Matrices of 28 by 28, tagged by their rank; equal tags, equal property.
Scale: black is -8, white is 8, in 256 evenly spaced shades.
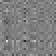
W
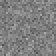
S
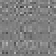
W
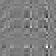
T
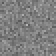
S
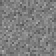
S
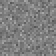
S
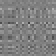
T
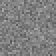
S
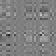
T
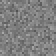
S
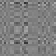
T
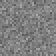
S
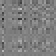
T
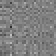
W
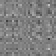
W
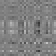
T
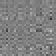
W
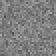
S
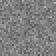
S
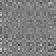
W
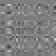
W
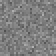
S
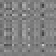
T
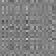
W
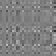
T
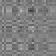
T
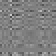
T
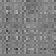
W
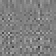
W
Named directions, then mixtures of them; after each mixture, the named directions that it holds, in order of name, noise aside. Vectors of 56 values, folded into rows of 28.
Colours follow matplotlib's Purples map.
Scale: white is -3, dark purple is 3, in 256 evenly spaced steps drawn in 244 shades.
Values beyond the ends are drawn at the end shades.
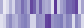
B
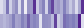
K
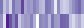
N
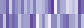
B, K, N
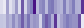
B, K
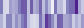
B, K, N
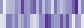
B, N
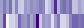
N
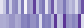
K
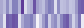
K, N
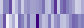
N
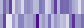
N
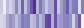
B, K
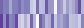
B, K, N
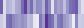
B, K, N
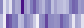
B, N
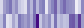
K, N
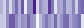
K, N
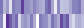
N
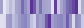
B
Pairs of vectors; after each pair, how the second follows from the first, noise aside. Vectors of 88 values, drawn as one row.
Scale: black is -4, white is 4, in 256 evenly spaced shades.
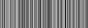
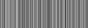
shrunk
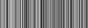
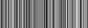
reversed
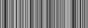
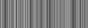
shrunk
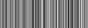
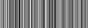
reversed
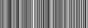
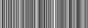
reversed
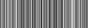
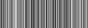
reversed
